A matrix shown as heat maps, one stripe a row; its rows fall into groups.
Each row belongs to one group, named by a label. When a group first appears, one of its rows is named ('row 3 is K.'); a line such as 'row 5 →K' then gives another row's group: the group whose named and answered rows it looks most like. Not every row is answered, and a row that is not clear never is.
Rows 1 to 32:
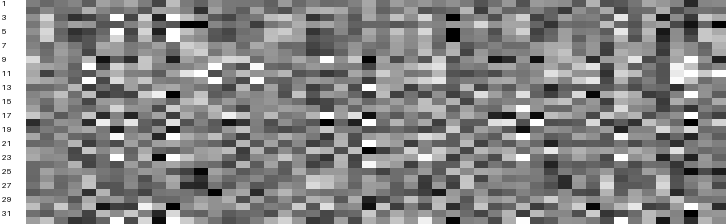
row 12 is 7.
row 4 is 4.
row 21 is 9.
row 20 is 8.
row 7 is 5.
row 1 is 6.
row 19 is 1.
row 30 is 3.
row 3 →8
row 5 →8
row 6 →8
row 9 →3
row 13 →9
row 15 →5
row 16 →8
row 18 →6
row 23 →8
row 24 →9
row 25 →4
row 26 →4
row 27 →4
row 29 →7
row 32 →8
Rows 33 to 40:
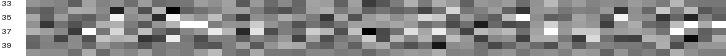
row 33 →7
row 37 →7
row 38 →6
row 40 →7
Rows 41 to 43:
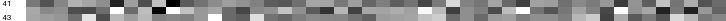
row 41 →1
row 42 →8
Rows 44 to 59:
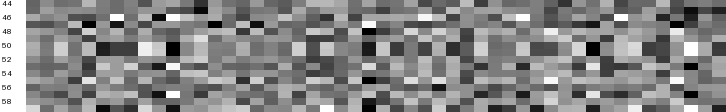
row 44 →4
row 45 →4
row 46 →8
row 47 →9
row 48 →7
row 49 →5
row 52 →5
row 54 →5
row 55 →7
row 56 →9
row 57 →6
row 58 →7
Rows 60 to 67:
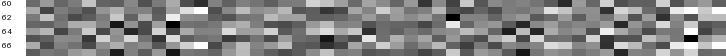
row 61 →5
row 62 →8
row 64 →3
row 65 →6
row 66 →5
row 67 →1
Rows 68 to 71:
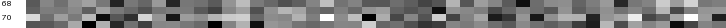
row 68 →1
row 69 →9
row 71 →9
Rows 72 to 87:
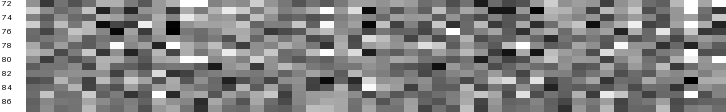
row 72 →5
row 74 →5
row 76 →1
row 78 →8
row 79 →3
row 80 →5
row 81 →9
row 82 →1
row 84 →9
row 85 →3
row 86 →4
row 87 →4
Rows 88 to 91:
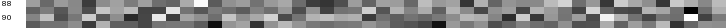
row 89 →6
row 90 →3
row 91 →9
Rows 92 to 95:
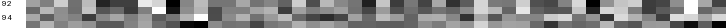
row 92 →3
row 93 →3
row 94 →5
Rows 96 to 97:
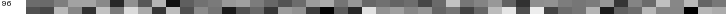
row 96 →1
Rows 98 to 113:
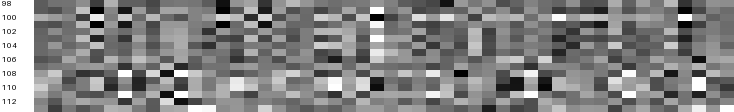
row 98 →9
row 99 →9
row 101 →9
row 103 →9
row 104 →4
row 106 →6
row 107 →1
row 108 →8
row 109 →3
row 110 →3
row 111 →8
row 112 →1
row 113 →5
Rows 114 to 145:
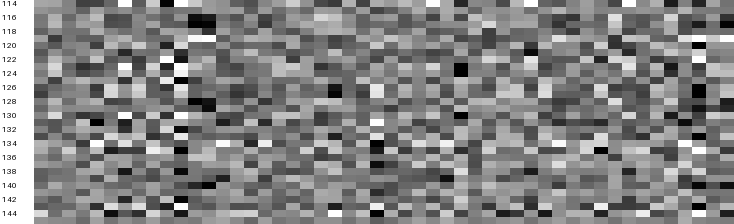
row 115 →7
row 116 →4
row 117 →4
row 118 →4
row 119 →5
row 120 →6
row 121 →1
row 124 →8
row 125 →1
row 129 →4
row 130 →8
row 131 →9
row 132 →1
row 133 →6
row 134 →7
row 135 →3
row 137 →7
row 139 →9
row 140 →4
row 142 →1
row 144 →3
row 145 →7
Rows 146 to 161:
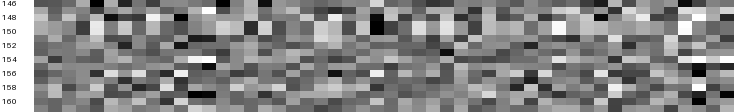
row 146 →9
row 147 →5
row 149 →7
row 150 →7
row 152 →1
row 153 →9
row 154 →5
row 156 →6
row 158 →3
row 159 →4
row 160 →6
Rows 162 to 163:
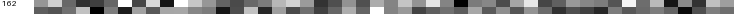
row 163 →9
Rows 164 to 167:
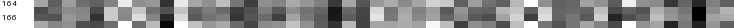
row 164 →8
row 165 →6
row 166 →6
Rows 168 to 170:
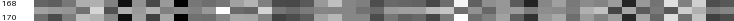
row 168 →1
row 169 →7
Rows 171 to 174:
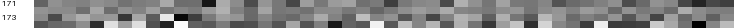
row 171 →4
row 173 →1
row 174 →6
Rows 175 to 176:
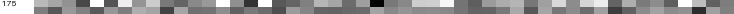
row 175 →7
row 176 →6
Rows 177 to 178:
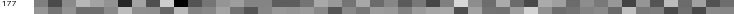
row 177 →1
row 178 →8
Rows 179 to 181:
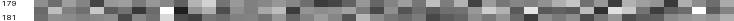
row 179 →5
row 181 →1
